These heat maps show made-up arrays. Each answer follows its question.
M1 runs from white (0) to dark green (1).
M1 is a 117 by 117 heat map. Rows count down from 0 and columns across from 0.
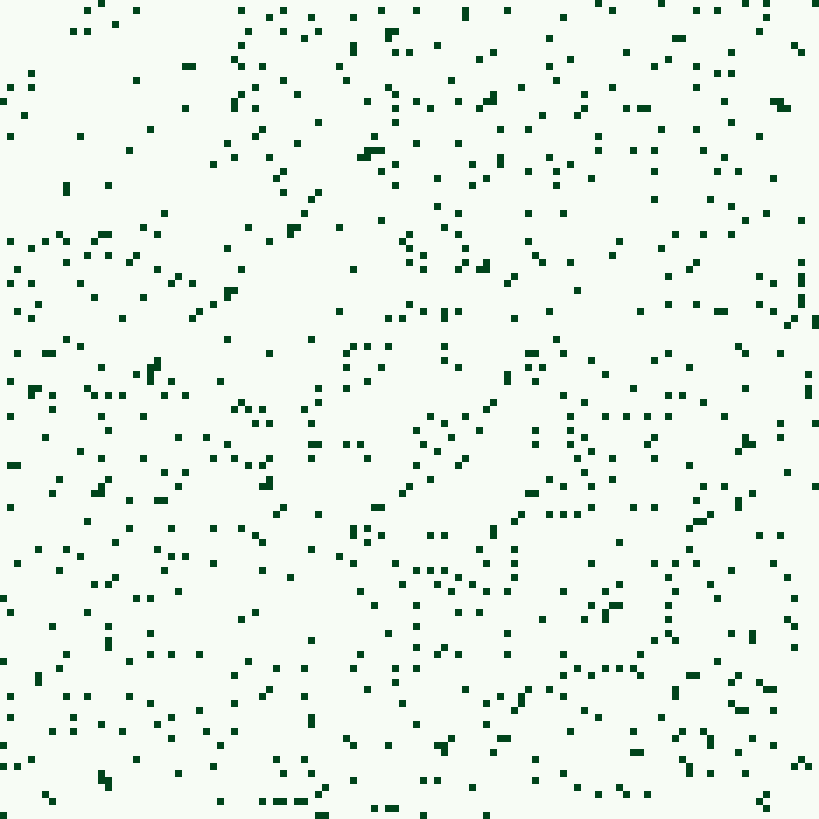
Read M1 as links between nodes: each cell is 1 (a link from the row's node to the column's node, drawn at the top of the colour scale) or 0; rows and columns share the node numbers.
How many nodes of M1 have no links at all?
1
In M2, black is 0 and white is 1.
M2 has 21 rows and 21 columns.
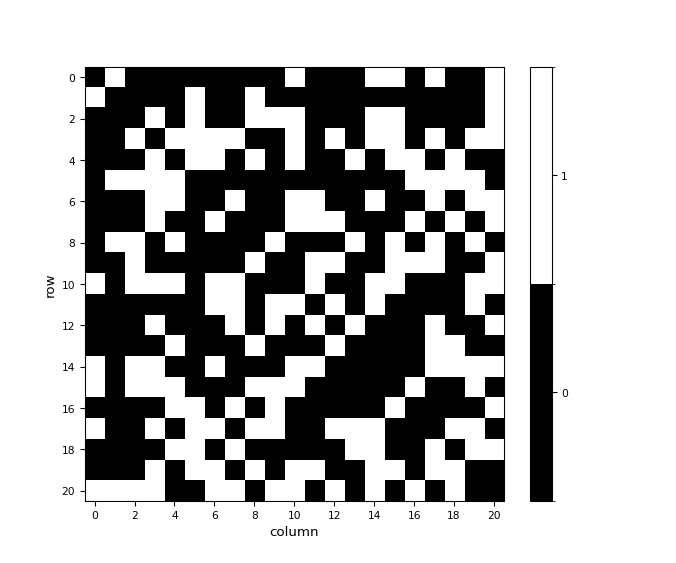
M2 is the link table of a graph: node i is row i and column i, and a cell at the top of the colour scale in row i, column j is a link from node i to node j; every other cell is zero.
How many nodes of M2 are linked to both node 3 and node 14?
6
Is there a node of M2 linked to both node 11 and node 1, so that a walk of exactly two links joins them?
no
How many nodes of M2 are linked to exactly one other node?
0
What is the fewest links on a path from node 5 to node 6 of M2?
2
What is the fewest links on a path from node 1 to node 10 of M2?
2
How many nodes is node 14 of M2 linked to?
10
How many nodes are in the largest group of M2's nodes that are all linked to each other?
5
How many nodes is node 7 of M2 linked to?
8
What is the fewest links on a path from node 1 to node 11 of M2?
3
